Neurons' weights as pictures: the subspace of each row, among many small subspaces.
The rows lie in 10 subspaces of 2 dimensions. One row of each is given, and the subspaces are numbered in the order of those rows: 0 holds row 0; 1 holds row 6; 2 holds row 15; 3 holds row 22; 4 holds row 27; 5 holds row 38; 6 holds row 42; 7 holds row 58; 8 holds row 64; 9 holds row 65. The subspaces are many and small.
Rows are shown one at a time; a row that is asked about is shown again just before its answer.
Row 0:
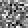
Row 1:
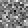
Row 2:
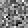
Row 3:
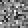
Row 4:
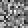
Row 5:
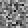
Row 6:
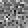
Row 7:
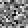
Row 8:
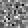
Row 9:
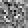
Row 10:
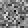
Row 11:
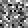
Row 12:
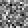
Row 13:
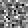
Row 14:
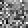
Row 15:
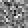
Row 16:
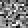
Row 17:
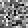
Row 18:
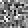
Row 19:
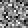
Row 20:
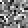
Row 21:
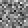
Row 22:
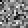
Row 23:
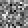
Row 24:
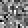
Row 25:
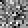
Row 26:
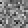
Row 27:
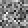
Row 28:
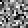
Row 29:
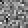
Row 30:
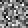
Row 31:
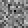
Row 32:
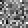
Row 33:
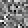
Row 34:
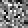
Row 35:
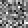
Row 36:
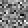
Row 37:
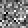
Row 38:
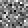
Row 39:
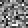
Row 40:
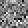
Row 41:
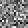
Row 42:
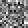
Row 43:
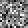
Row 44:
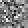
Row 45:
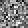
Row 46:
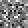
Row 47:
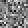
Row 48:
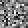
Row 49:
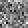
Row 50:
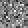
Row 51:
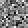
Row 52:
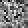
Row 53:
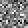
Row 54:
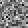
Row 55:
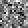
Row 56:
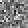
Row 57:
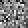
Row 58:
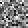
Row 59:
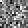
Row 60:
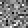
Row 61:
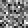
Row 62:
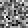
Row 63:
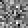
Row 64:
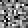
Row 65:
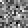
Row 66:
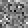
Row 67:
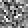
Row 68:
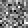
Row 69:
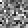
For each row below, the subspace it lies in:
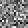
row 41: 7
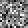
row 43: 0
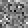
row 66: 1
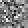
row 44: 2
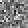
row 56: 3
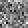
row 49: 1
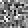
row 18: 3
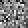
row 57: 1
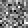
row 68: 6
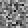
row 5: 0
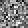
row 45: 4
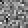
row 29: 1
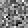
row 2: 4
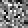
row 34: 2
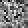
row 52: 2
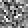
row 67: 2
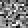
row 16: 0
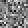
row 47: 9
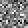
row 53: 5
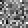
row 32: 1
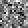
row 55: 8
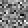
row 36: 5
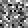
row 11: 8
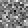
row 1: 5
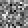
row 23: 0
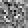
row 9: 2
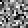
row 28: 3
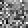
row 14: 1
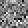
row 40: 4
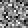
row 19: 7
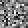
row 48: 8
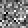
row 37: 4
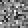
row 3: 3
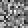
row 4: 6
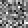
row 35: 6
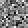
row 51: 4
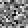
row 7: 2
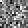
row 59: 9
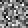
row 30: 7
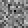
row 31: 6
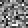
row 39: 7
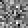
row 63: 9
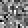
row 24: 9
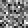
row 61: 6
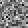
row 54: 7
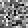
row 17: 5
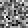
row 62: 7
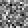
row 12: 0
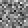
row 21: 5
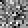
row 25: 9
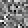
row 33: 9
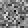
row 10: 4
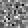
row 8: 8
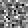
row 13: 8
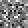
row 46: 8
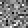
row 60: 0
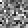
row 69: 3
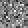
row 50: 5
